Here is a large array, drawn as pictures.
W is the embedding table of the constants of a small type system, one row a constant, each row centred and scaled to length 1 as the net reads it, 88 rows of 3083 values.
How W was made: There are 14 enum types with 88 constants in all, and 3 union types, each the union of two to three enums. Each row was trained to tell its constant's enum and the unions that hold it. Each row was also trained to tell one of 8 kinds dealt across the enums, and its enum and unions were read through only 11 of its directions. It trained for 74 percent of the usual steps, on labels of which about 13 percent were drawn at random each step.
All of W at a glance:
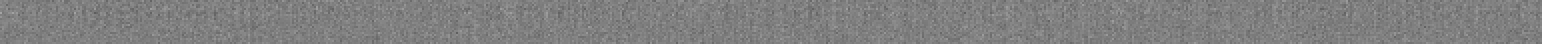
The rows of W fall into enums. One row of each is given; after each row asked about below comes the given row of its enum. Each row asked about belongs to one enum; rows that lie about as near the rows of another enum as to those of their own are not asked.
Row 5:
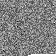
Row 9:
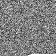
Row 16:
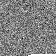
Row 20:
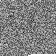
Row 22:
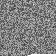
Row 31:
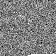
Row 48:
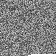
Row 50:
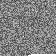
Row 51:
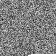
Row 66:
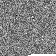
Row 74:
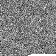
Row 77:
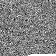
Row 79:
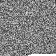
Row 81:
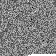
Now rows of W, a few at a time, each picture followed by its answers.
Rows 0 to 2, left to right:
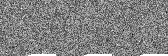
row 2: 51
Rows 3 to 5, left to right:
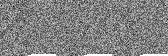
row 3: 81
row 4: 50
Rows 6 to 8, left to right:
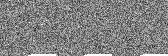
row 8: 74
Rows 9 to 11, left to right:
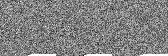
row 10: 5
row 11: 22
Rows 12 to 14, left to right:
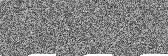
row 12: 9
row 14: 74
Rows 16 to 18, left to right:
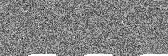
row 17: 20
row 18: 48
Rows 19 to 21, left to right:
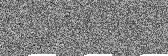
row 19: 16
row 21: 5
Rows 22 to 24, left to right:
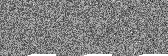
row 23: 20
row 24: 77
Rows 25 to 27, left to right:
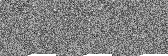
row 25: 9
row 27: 77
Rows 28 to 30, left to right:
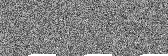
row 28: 74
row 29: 51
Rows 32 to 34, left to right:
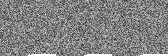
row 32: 81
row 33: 74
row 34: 20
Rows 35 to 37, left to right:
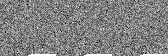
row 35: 51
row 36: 5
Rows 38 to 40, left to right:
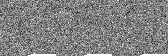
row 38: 5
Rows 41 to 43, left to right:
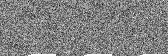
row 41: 48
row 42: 51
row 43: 77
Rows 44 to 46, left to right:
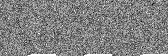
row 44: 9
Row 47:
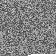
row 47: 5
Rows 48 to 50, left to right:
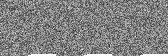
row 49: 50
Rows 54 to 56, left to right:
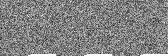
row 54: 22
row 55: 16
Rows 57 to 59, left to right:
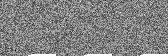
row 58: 22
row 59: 51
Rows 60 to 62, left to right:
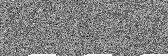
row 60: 5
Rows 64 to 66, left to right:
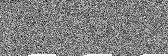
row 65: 20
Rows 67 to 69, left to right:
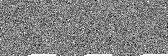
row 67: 66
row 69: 16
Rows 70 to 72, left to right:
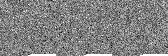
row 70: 9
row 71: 9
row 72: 50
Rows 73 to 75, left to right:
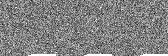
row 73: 16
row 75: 50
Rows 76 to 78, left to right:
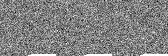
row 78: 20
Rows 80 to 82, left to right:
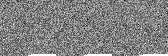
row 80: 50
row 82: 22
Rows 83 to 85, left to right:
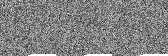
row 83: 77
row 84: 50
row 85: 20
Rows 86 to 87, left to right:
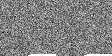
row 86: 51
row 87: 74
